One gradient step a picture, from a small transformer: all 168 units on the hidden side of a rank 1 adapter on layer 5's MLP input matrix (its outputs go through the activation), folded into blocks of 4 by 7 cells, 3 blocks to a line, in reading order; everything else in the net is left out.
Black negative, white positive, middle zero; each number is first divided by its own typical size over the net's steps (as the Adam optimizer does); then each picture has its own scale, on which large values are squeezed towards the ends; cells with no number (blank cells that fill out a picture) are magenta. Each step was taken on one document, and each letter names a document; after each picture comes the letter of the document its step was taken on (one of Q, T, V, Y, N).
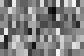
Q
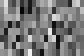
Q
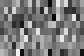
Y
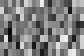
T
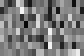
Q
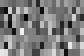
Y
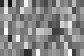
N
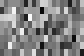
Y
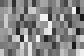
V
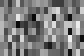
Q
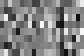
Y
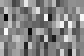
N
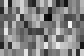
N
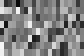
V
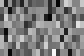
N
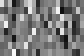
V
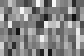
V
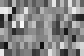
Y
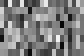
Q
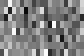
Y
